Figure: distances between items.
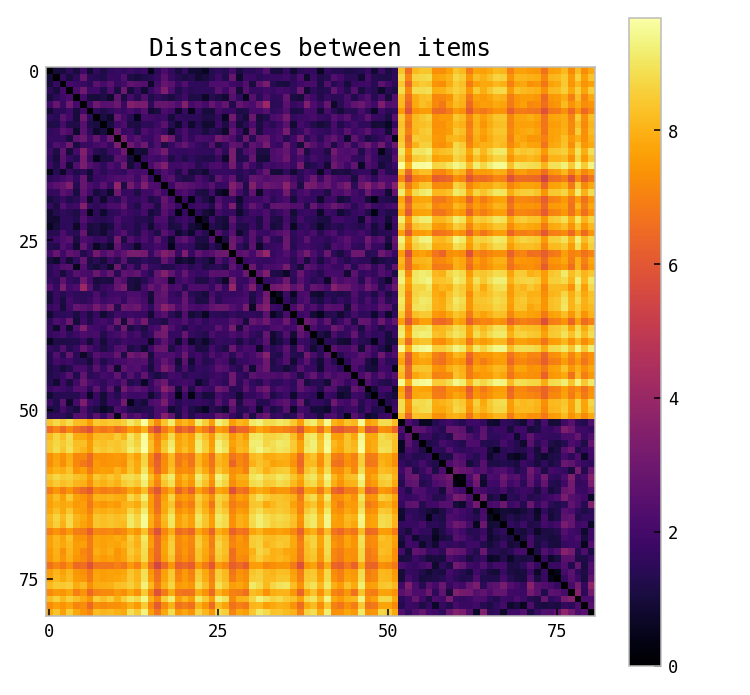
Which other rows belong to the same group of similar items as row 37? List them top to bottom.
0, 1, 2, 3, 4, 5, 6, 7, 8, 9, 10, 11, 12, 13, 14, 15, 16, 17, 18, 19, 20, 21, 22, 23, 24, 25, 26, 27, 28, 29, 30, 31, 32, 33, 34, 35, 36, 38, 39, 40, 41, 42, 43, 44, 45, 46, 47, 48, 49, 50, 51
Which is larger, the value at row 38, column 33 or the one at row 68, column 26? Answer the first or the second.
the second
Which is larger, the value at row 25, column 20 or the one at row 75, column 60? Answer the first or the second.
the first
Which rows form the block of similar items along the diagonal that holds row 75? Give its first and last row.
52 to 80
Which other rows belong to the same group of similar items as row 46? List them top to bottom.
0, 1, 2, 3, 4, 5, 6, 7, 8, 9, 10, 11, 12, 13, 14, 15, 16, 17, 18, 19, 20, 21, 22, 23, 24, 25, 26, 27, 28, 29, 30, 31, 32, 33, 34, 35, 36, 37, 38, 39, 40, 41, 42, 43, 44, 45, 47, 48, 49, 50, 51
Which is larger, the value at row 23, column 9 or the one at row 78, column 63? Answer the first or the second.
the second
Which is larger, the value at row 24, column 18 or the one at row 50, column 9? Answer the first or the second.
the first
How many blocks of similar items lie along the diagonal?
2
